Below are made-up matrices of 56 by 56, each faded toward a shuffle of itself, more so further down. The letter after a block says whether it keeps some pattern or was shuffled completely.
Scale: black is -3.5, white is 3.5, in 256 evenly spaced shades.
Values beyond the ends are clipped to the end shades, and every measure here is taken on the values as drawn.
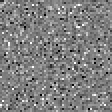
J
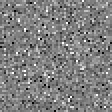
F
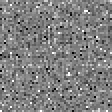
J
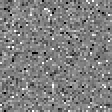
J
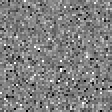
F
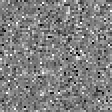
J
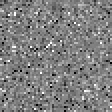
F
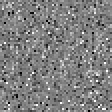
J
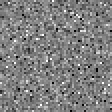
F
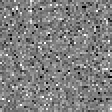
F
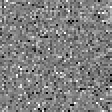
J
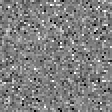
J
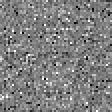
J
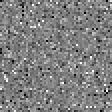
F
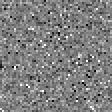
F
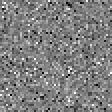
J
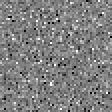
F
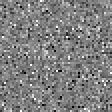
J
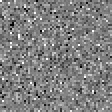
J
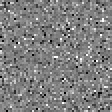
J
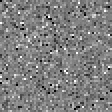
F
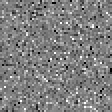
F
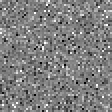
F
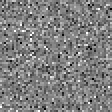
J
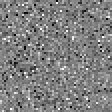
F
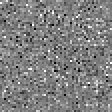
J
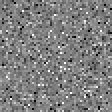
F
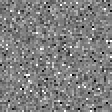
F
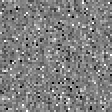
J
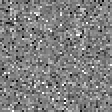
J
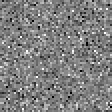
F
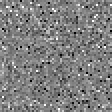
J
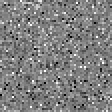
F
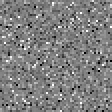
J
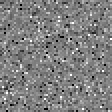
F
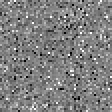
J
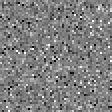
J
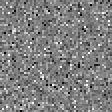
F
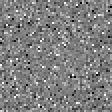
F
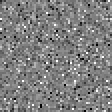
J
